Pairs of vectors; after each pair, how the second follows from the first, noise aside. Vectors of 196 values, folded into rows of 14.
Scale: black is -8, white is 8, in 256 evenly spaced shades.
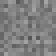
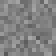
sign-scrambled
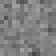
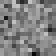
scaled up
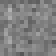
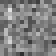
scaled up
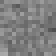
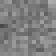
reversed
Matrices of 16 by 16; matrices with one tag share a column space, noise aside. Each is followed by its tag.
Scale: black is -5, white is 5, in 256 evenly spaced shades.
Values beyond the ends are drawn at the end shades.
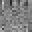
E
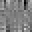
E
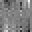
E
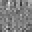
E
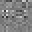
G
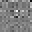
G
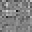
G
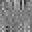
E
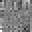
E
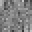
E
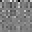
G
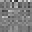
G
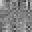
E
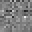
G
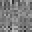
E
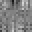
E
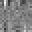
E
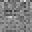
G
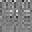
G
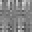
E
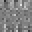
E
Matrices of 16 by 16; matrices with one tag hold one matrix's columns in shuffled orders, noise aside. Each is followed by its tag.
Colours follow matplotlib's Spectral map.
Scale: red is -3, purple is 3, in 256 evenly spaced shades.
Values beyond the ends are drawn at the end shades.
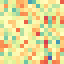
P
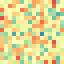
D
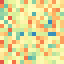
D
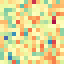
P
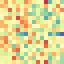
D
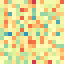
D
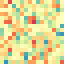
P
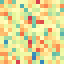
P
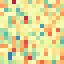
P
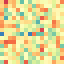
D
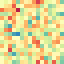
D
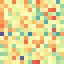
D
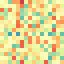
D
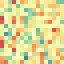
P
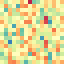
P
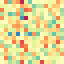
D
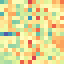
D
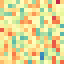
P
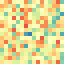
D
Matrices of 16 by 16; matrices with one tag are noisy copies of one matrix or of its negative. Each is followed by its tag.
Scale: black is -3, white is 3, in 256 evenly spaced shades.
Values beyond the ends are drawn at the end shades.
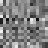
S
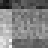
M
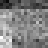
M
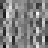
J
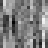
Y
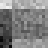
M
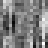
Y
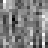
Y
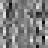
J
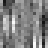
Y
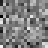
S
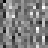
J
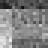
M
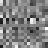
S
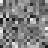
S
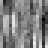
Y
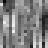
Y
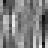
Y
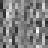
J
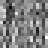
J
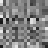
S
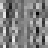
J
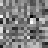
S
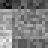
M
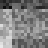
M
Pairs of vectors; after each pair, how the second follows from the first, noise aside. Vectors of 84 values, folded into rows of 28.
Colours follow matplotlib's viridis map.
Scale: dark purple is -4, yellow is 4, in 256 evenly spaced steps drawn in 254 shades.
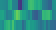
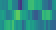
copied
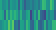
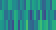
sign-scrambled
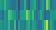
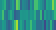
wrapped around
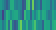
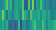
sign-scrambled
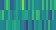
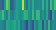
copied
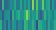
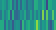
wrapped around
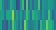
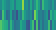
wrapped around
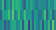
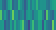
sign-scrambled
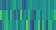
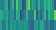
reversed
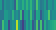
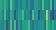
wrapped around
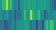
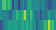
reversed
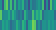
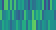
copied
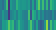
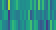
sign-scrambled
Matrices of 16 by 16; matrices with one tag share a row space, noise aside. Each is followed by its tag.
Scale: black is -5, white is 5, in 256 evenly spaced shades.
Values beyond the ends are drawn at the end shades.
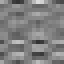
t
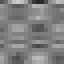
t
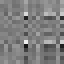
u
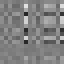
u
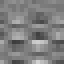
t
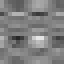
t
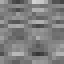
t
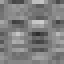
t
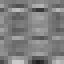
t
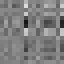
u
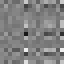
u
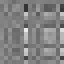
u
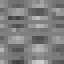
t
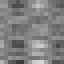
t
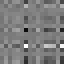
u
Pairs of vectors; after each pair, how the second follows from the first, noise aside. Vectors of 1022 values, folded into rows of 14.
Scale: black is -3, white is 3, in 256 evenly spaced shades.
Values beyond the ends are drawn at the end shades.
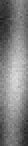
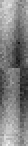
wrapped around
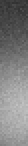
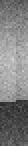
wrapped around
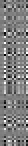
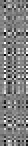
copied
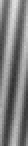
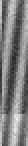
wrapped around
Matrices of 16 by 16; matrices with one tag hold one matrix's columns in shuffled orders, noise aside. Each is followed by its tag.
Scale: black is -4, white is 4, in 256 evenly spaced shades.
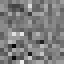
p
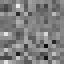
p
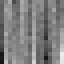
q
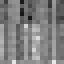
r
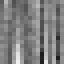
q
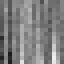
q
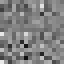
p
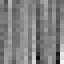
q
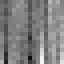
q
